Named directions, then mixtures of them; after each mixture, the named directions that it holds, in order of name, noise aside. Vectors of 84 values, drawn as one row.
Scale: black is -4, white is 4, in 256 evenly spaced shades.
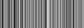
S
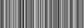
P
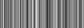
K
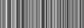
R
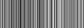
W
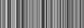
R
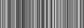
R, W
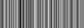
P, W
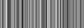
R, S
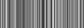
R, W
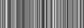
R, W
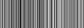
W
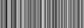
R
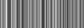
R
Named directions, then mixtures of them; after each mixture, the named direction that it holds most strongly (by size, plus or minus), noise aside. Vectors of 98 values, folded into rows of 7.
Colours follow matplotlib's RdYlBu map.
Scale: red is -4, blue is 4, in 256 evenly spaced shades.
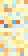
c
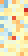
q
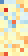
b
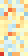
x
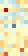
b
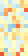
x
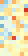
q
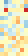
q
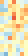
q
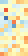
b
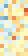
q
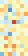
x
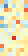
q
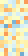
c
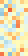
x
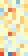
x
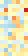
q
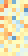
q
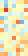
c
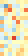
q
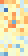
b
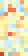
x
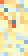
b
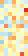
q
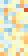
q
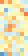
b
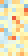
q
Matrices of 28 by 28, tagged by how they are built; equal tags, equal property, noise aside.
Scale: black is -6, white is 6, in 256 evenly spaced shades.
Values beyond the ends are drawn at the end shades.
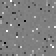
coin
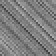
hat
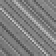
hat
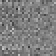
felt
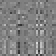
felt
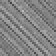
hat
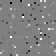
coin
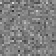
felt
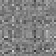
felt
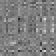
felt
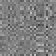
felt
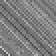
hat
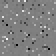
coin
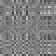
felt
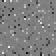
coin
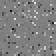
coin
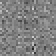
felt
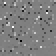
coin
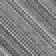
hat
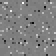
coin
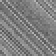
hat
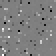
coin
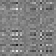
felt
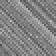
hat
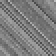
hat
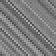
hat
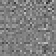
felt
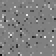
coin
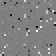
coin
